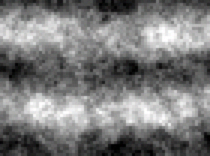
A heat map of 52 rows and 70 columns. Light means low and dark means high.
No seam splits the table. Stripes running across repeat 2 times from top to bottom. No overall slope runs across the table. The top right is the ninth with the lowest average.
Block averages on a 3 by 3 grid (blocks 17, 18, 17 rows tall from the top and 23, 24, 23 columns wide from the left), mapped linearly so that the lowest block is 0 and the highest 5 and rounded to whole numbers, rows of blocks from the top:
1 4 0 | 5 5 4 | 4 3 4
